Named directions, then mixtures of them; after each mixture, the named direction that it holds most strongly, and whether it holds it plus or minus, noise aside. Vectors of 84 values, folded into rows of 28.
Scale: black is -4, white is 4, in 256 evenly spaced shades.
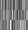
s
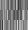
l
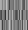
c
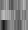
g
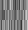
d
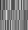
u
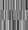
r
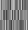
u, minus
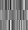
s, plus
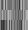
g, plus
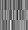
s, plus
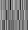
u, minus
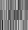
l, plus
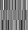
r, minus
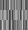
c, minus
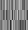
s, minus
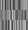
s, plus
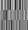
u, minus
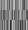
s, minus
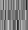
r, plus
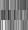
g, minus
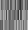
l, plus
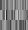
s, minus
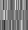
r, plus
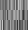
l, minus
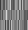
u, plus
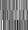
l, minus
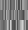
s, plus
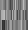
d, minus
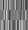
r, plus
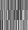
l, plus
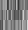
l, plus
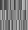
c, minus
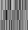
u, minus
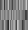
r, minus
